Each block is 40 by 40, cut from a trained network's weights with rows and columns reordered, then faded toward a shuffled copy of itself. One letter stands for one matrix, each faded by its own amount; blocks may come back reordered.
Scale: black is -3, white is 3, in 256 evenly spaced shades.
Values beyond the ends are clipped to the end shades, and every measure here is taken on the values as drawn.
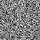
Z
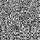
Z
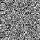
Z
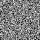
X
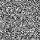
Z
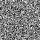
X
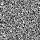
X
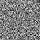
Z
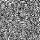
Z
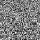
Z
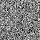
X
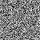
X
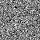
X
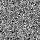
X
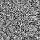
Z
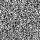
X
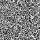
Z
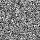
X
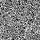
X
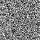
X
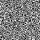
Z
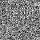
Z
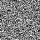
Z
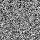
X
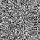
Z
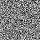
Z
